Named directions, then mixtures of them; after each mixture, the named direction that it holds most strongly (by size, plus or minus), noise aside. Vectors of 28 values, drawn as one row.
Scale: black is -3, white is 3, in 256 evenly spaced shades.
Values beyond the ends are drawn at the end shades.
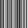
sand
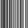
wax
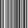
sand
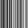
wax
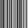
sand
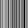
wax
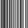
wax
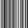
sand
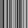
sand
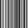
wax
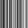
wax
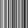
wax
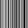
wax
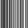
wax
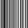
wax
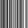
wax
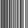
wax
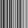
wax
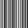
sand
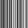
wax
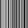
wax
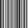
sand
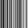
sand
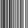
wax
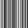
sand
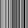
wax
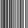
wax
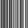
wax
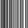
wax
